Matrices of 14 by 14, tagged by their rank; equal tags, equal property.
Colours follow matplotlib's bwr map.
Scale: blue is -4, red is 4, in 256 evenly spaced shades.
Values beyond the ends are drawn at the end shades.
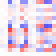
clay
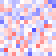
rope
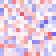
rope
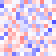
rope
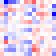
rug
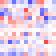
rug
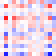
clay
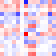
rug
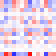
clay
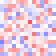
rope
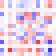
rug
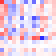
rug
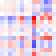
clay
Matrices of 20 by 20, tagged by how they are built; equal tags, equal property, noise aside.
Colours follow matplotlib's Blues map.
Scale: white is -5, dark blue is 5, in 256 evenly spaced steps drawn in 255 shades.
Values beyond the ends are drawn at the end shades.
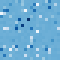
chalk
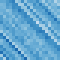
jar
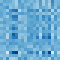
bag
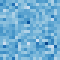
bag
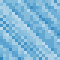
jar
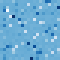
chalk
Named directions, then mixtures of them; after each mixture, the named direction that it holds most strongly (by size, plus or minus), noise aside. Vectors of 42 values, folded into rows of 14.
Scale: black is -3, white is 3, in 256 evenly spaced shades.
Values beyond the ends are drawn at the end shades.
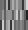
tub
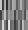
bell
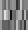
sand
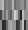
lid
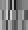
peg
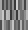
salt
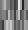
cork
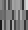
tub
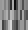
peg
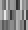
sand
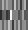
salt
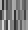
bell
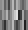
lid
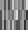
tub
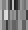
peg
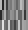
bell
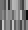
tub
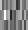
sand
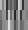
cork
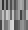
salt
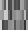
sand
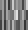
tub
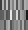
salt
